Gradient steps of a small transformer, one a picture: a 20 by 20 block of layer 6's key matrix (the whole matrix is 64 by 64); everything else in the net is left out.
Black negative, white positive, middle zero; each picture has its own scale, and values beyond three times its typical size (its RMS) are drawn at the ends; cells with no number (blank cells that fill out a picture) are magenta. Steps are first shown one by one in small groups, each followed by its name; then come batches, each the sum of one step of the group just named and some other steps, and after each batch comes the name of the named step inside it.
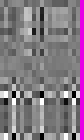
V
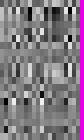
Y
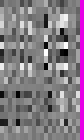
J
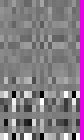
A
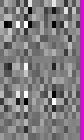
Y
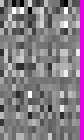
A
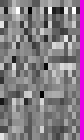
Y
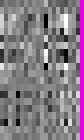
J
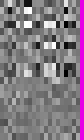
V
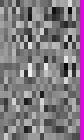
Y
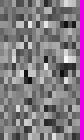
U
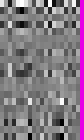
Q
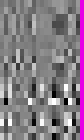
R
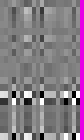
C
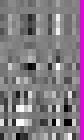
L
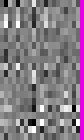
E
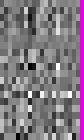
L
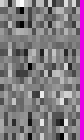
Q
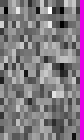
U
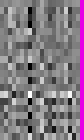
C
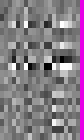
C
